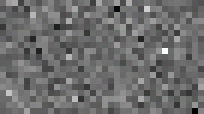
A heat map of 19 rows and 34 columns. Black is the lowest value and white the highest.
Slope: none. Seam: none. Histogram: heavy tails on both sides. Stripes: none. Mirror symmetry: none.
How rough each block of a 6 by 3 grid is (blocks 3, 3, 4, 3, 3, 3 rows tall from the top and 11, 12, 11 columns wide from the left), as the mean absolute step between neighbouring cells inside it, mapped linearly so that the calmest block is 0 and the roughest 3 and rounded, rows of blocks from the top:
2 3 1 | 0 2 2 | 1 1 2 | 0 0 1 | 1 1 2 | 1 1 2
